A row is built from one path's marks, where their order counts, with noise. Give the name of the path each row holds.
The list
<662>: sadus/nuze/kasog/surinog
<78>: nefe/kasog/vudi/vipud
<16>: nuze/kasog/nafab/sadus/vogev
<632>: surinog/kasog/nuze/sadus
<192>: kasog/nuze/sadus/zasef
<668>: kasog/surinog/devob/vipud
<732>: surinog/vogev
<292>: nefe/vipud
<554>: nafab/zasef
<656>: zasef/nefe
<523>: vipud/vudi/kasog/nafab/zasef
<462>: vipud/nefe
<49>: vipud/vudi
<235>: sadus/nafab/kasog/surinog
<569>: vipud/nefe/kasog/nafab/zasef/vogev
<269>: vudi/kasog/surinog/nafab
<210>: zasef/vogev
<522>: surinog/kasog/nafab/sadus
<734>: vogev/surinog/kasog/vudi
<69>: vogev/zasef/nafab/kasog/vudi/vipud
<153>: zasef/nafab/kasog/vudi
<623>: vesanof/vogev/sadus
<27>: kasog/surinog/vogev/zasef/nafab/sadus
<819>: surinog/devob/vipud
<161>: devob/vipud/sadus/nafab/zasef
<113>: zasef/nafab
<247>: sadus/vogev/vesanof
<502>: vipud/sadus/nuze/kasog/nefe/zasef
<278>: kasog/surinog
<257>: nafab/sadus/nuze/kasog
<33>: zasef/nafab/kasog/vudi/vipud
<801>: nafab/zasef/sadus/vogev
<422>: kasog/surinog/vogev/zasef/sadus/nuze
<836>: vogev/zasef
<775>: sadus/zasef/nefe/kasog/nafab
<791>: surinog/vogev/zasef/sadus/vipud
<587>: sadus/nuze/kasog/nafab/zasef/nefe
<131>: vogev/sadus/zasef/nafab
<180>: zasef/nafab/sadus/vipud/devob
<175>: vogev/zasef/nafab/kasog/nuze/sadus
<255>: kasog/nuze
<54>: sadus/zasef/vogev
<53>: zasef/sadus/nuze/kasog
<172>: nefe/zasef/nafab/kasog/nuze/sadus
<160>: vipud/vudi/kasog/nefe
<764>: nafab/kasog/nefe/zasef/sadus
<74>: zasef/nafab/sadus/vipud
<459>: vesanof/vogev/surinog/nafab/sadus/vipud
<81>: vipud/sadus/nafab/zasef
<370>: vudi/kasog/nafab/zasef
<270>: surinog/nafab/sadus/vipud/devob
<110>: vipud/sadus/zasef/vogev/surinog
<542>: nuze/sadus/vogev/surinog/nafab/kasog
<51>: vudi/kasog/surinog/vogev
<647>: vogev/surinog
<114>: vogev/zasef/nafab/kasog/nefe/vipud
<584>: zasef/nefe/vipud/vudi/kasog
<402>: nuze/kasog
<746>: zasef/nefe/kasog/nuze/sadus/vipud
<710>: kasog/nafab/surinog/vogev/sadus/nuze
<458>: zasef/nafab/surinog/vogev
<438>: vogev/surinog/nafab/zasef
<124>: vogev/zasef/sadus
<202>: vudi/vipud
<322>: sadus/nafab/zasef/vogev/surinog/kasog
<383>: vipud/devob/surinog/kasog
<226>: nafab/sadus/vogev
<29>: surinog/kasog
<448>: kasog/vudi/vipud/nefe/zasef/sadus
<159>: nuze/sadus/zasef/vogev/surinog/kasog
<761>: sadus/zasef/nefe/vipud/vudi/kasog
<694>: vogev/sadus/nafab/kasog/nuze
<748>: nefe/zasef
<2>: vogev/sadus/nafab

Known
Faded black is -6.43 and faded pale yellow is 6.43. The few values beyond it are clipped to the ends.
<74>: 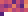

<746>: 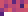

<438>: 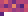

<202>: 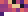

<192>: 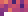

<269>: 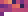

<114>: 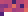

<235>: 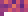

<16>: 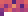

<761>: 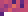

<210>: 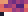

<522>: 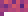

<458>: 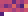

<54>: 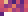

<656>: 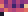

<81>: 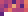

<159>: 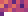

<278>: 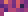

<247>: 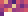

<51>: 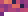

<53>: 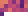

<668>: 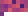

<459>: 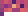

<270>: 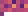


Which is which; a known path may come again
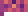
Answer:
<235>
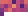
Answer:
<16>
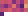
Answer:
<74>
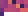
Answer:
<78>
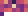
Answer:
<2>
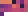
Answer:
<370>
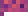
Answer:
<522>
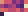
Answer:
<113>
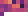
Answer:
<269>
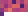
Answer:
<502>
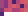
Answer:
<569>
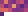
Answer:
<647>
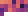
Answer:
<255>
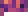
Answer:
<278>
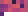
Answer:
<448>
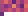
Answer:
<322>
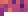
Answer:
<192>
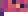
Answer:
<160>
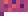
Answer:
<422>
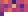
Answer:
<694>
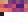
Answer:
<210>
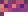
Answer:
<732>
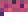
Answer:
<746>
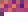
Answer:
<159>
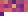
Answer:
<131>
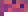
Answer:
<668>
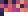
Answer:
<292>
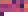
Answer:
<153>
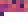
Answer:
<33>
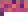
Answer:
<587>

